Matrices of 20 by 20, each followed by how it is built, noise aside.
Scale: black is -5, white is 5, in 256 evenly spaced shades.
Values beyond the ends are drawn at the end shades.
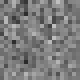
low rank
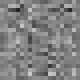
low rank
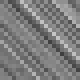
Toeplitz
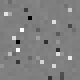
sparse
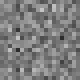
low rank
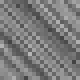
Toeplitz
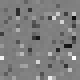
sparse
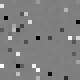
sparse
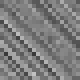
Toeplitz
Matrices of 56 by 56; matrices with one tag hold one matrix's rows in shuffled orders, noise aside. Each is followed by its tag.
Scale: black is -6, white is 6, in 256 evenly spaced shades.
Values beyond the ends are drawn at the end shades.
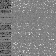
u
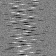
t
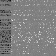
u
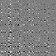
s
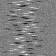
t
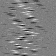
t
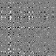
s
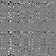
s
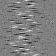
t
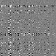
s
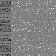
u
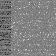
u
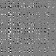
s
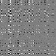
s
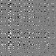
s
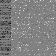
u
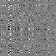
s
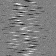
t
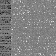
u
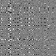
s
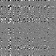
s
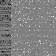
u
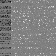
u
